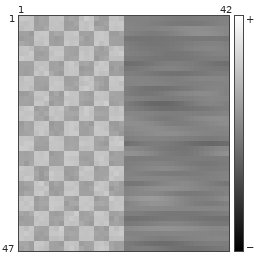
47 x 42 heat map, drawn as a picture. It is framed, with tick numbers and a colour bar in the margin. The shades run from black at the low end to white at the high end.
The table splits into one row of 2 panels. Panel 1,1: high, checkered. Panel 1,2: middling, streaked across, faint in contrast.
